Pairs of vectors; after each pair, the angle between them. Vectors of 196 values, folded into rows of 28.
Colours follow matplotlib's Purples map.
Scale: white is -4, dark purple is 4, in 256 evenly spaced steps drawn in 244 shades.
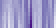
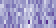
partly opposed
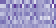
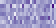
nearly opposite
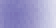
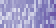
partly opposed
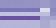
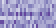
partly opposed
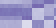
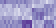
nearly opposite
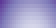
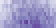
nearly opposite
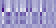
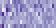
partly opposed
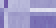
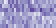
partly opposed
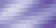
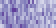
partly opposed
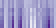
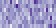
orthogonal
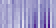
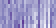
nearly opposite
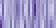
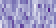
partly opposed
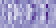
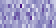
partly opposed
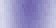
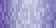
nearly opposite
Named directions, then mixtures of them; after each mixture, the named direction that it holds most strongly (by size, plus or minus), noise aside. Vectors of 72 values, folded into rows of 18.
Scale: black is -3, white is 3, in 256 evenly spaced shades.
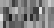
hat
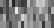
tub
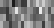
tub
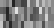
hat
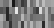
tub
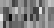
hat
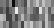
tub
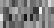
hat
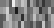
tub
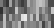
tub
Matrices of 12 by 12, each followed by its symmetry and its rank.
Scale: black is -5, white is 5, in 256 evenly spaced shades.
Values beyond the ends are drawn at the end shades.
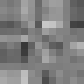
antisymmetric, rank two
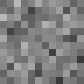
symmetric, full rank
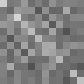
symmetric, full rank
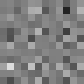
antisymmetric, rank two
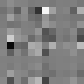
antisymmetric, rank two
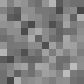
symmetric, full rank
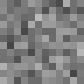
neither, full rank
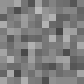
neither, full rank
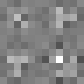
symmetric, rank two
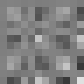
symmetric, rank two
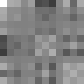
symmetric, rank two
